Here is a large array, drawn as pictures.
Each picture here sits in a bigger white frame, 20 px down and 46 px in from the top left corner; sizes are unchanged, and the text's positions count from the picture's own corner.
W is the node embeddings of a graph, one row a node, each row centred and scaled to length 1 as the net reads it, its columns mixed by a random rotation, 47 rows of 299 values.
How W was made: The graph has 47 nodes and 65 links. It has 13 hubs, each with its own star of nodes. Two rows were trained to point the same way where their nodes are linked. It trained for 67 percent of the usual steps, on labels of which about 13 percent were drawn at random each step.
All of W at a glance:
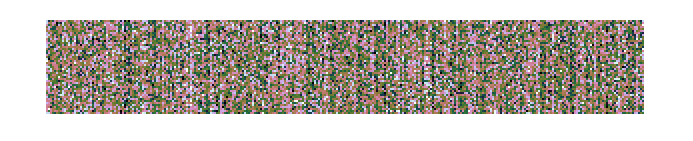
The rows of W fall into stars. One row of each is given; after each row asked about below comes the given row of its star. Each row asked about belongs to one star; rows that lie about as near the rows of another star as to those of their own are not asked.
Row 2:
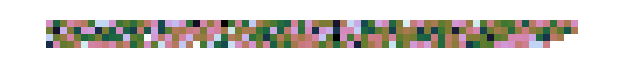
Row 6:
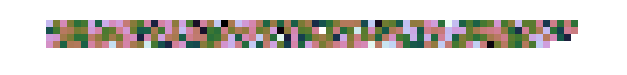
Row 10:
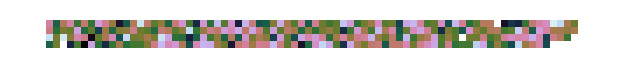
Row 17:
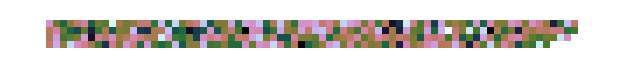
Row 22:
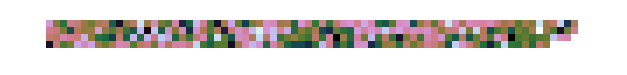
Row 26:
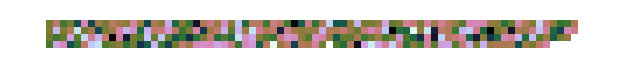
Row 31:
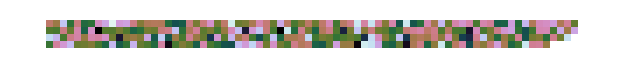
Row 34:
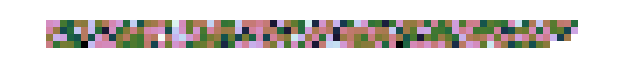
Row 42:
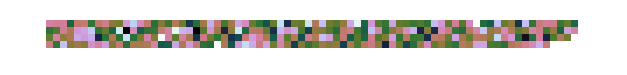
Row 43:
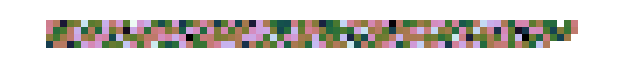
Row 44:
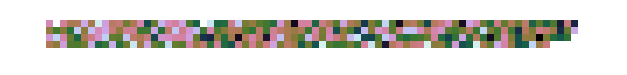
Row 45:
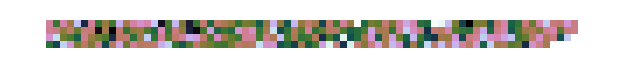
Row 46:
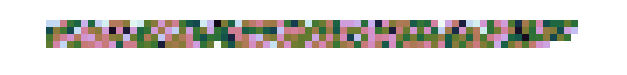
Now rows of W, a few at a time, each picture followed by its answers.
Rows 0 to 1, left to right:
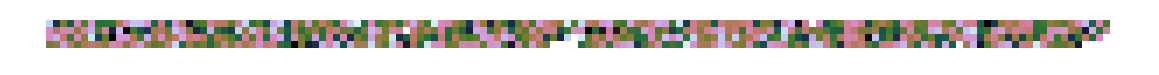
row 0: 45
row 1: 10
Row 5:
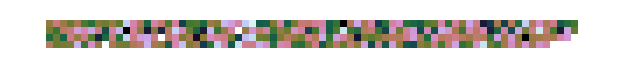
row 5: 42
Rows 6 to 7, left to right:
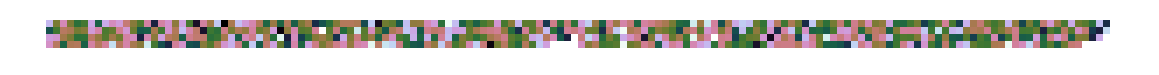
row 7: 34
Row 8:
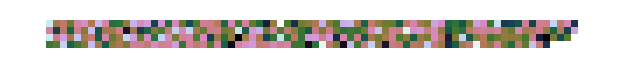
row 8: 10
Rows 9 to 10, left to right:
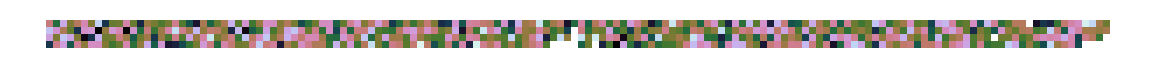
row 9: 31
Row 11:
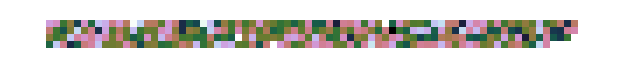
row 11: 26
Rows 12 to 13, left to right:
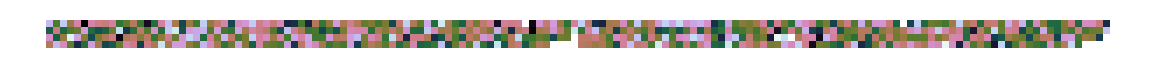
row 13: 22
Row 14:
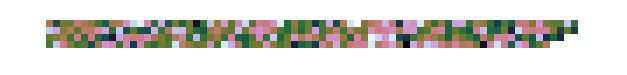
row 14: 45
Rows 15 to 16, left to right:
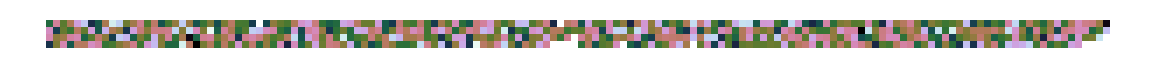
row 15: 43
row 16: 34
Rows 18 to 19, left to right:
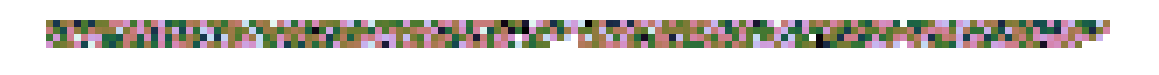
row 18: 6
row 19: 6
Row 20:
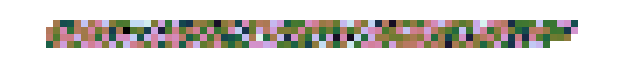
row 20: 22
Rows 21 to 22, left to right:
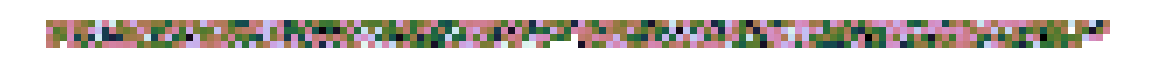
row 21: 2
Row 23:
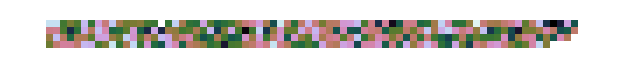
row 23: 17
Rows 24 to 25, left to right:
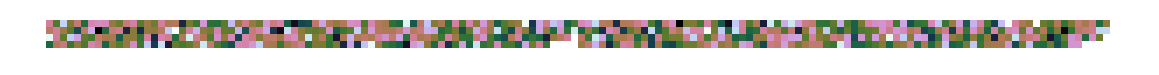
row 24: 31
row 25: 46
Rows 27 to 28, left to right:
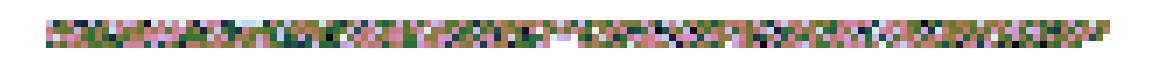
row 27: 6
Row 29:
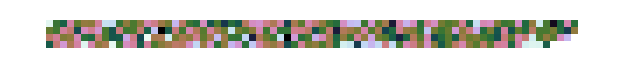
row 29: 2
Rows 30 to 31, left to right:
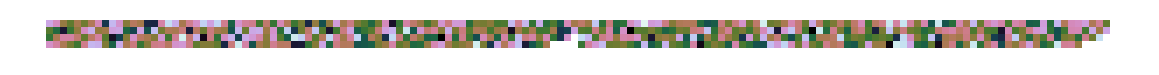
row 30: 34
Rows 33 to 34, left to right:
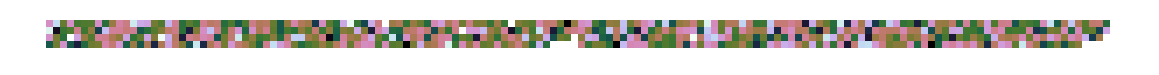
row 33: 26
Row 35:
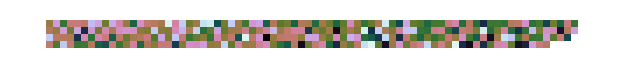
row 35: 44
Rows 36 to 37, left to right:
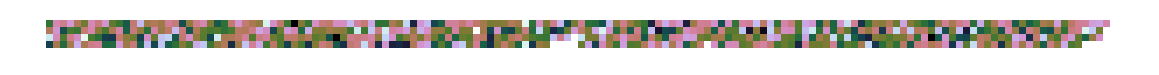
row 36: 31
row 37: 45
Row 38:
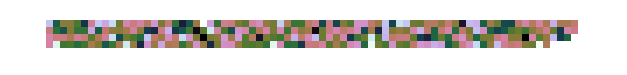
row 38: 26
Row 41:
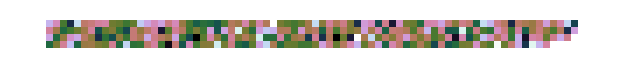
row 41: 22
